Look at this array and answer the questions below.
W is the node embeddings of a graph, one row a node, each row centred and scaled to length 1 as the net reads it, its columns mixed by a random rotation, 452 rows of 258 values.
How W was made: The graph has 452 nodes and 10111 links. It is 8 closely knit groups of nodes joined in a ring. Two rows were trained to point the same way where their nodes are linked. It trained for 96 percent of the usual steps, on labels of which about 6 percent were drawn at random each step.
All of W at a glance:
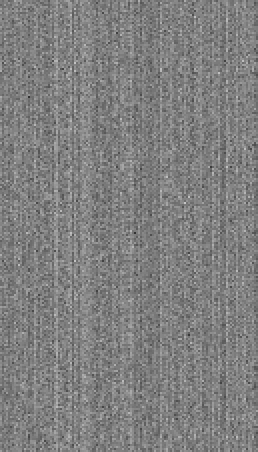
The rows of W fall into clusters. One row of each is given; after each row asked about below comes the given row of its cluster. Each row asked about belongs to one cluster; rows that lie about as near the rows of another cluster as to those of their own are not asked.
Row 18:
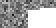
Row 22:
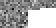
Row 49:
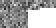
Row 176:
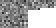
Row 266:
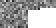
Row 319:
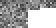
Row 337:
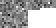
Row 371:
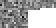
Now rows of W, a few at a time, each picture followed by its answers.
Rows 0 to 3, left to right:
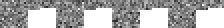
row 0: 18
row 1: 337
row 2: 22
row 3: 266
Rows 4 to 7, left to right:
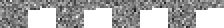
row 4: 266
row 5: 18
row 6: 319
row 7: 18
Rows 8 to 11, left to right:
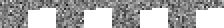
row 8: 371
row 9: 22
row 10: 266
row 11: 49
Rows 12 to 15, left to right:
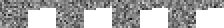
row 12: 371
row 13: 176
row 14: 266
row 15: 22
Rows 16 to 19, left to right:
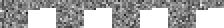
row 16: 22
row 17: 337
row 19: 176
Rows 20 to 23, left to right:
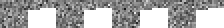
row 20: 49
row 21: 22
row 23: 176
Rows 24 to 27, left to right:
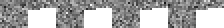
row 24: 337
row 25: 266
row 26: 176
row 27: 49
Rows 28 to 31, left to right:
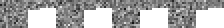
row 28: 49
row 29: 319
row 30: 22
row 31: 371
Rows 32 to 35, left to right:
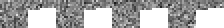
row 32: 49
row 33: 49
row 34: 319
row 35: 22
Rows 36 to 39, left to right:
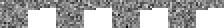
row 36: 337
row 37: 176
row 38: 49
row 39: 371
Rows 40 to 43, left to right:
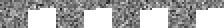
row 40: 49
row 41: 18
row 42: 176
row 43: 371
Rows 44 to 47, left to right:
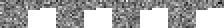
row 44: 337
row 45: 319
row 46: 371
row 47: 18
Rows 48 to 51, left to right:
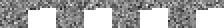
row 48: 266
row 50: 49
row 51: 266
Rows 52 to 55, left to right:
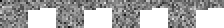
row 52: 319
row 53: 337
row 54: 18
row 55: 337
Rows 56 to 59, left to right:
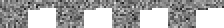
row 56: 49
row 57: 371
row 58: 371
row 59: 266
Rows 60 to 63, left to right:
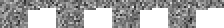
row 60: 176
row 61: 176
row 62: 371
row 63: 371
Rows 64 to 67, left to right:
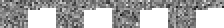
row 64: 176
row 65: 18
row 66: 371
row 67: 49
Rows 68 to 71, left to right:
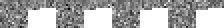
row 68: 22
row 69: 22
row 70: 22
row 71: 371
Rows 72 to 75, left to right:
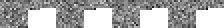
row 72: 266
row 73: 266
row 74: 337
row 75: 266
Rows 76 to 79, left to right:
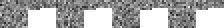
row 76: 337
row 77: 49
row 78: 266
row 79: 371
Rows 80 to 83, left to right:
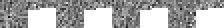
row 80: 49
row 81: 176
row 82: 49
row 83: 22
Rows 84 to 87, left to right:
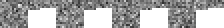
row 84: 266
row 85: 337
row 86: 18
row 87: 371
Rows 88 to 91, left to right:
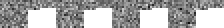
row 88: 22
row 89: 371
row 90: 49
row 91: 22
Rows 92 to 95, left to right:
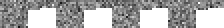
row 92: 371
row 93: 319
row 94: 319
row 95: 266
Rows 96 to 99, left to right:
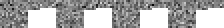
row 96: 22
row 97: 49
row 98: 49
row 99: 22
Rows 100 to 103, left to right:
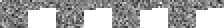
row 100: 18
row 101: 22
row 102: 337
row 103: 18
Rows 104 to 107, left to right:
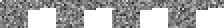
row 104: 371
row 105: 337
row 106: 371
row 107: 266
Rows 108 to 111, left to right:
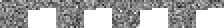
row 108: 18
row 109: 371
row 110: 22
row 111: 371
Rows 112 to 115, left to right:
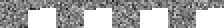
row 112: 266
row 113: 337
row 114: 319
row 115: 371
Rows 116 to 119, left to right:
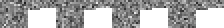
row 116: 176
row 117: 49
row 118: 22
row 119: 266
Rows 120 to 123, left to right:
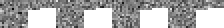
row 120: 22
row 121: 18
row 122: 49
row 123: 18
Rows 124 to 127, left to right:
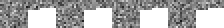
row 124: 49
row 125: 319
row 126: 371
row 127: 266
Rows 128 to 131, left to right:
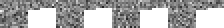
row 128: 22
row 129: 18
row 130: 371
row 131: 18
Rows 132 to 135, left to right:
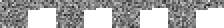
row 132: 18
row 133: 371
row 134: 18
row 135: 49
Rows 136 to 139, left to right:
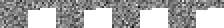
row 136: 176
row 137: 18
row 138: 18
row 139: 371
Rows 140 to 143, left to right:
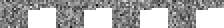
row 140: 266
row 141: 49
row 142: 371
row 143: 176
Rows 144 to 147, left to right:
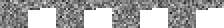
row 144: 266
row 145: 266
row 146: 319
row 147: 176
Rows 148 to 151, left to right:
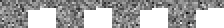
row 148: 319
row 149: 319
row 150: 337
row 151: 22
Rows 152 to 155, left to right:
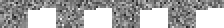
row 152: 176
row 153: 337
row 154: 176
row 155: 18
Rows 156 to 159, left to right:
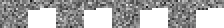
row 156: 18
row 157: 337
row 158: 176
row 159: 266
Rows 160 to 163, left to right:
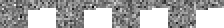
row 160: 176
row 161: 49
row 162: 18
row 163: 337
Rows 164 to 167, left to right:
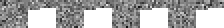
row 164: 319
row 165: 18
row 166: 49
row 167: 49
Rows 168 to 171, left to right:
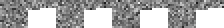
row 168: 22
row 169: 319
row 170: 266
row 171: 49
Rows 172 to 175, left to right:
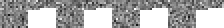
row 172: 371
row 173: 337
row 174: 337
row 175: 176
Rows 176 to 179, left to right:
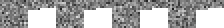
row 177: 18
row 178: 319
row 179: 49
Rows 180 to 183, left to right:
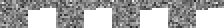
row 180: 337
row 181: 371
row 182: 18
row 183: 337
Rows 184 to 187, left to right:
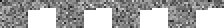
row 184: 319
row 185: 266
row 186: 18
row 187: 319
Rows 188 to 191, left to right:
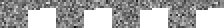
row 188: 337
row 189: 18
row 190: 176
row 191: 337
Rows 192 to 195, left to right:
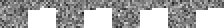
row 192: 319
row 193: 22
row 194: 22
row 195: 319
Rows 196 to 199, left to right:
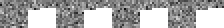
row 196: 22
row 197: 22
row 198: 22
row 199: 319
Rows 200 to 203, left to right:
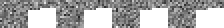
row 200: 266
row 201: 371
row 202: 18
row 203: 18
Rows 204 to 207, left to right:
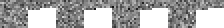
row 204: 337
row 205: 266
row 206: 49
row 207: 22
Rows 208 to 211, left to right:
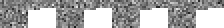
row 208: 22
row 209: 371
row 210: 18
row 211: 18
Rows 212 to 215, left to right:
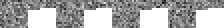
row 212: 319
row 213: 337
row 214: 18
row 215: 371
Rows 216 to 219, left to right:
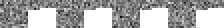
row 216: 22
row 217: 371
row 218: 49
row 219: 337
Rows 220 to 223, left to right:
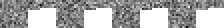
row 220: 49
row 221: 266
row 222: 266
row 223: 371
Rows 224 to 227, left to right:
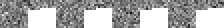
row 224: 176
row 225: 266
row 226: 22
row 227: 18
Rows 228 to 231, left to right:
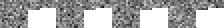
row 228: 371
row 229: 18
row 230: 176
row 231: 319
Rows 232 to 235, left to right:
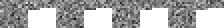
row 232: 266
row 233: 266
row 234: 22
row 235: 371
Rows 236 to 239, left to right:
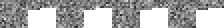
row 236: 337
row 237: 18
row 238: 371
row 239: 266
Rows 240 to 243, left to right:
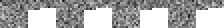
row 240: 319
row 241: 266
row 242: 337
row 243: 176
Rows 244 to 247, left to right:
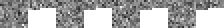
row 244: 22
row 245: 319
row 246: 319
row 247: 337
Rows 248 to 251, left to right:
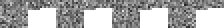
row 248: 337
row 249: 371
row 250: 49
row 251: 18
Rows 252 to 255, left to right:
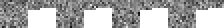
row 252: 337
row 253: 49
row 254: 22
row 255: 176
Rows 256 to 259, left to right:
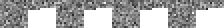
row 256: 176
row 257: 337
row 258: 337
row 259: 176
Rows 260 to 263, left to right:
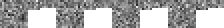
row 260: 371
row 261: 371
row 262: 176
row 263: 266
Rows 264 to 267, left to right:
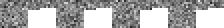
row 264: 337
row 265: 176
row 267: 319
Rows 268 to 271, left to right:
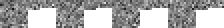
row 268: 22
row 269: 337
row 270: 22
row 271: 49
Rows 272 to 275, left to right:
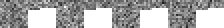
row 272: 266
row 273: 319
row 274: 18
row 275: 371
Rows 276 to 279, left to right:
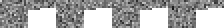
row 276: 176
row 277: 22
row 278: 176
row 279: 49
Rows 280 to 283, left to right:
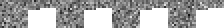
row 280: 337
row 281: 266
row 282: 22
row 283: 176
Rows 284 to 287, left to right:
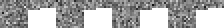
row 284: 176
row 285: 319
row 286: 49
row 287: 49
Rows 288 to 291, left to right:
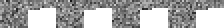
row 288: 266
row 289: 18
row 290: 266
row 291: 371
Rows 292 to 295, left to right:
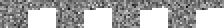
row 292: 371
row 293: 22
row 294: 337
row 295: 22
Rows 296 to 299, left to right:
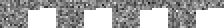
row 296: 18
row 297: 371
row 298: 337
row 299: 22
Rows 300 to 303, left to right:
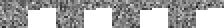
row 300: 337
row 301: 49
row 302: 266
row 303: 49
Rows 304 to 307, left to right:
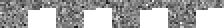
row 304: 337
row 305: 18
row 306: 49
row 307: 22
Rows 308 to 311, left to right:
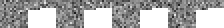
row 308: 266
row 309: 176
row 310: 319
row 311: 22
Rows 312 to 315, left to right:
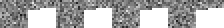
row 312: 176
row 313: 371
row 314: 337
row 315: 176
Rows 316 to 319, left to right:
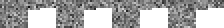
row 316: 49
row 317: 337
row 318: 18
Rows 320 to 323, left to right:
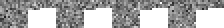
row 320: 22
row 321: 49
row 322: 337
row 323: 319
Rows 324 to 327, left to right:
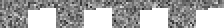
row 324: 49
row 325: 176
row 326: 319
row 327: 337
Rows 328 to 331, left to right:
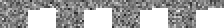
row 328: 18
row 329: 22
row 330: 18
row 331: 371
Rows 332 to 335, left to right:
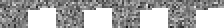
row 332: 49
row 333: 319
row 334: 49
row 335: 337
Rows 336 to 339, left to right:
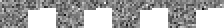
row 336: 18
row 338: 49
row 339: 22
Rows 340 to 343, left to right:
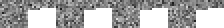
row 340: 176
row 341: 49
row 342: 337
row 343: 319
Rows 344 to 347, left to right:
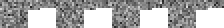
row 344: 371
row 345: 22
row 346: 337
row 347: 319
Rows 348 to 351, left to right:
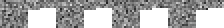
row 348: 371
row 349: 18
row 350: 319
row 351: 176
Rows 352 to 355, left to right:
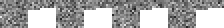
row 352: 176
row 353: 18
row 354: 319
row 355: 18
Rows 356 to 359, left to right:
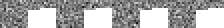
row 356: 18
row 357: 49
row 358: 22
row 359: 371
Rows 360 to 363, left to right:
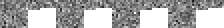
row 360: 337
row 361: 18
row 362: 22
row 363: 176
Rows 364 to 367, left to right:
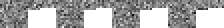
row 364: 49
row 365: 371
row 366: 176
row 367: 266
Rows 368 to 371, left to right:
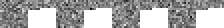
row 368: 266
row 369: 22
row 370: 319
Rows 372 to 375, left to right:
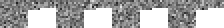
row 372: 176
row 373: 49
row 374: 319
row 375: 22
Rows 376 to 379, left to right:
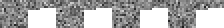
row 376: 18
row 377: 319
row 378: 371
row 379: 49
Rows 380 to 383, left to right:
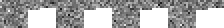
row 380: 18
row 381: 18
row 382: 319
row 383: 319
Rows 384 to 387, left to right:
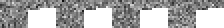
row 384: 49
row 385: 266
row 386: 266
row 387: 319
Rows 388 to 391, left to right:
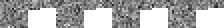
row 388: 266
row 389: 319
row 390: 49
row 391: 319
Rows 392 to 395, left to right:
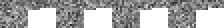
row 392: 337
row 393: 176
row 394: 49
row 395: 319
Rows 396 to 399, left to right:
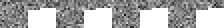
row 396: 319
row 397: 22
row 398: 18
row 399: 319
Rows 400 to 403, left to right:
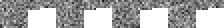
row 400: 18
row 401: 176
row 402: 266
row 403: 319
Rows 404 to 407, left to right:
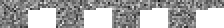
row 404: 266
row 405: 176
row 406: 371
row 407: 371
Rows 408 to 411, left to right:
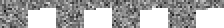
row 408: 337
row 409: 176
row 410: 319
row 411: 371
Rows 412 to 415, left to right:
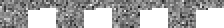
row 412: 337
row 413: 49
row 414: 18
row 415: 176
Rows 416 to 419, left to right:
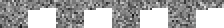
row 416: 18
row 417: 22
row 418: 176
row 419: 176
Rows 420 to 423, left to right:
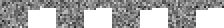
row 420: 319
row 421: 371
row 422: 18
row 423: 49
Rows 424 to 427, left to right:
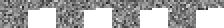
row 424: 371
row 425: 18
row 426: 337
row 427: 266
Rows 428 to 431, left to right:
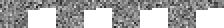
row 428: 49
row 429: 319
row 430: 337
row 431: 319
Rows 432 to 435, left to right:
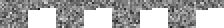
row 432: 266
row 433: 337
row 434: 22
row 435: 337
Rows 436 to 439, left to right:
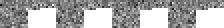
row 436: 22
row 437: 22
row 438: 337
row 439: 22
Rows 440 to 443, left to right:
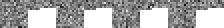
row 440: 18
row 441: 337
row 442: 49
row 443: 18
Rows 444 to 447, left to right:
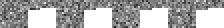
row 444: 266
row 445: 371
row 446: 337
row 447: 371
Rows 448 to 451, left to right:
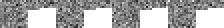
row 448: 18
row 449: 18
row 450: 176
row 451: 18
